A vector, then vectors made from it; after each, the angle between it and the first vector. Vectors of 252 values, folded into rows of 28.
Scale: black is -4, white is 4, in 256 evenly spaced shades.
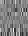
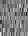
partly opposed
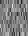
partly opposed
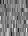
partly opposed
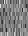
partly opposed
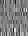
nearly opposite
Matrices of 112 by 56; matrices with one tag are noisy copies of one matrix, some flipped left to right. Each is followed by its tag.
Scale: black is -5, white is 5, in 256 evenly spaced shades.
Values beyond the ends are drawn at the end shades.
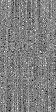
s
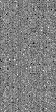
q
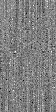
s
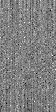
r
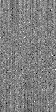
r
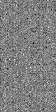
q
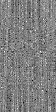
s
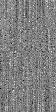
s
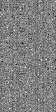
q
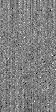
r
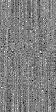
s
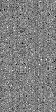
q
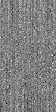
r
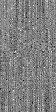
s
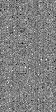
q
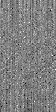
r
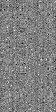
q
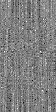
s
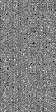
q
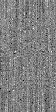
s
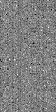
q
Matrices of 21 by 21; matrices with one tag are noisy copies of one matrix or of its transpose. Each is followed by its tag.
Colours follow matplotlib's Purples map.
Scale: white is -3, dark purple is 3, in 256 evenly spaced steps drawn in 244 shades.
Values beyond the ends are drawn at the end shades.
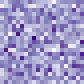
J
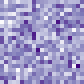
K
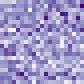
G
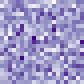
J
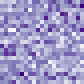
G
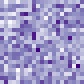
K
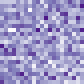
G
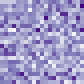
G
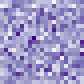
J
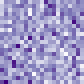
G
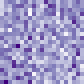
G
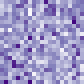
G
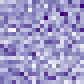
G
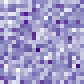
K
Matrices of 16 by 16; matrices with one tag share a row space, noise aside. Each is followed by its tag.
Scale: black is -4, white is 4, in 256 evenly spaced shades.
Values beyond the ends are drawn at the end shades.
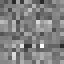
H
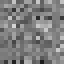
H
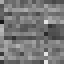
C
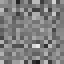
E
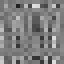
E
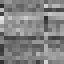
C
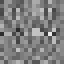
E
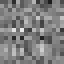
H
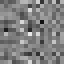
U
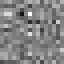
U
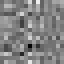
U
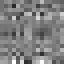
H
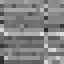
C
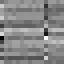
C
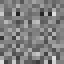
E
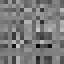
H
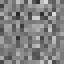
E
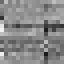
C
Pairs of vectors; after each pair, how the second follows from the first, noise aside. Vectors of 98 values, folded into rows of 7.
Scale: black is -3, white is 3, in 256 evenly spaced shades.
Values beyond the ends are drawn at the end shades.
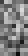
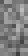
shrunk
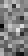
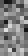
reversed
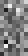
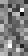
reversed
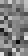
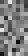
sign-scrambled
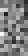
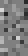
partly zeroed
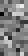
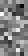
negated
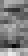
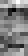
reversed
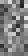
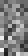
reversed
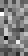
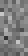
shrunk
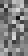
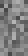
shrunk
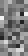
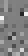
partly zeroed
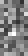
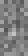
shrunk
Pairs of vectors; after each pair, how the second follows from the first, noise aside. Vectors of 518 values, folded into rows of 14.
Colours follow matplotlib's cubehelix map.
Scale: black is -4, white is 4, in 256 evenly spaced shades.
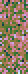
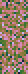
sign-scrambled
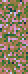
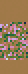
partly zeroed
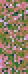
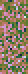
wrapped around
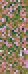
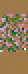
partly zeroed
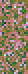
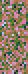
negated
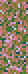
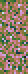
sign-scrambled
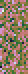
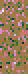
partly zeroed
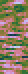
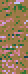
partly zeroed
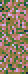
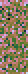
sign-scrambled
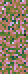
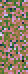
wrapped around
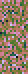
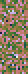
sign-scrambled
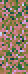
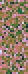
wrapped around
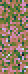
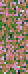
wrapped around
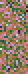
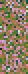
negated
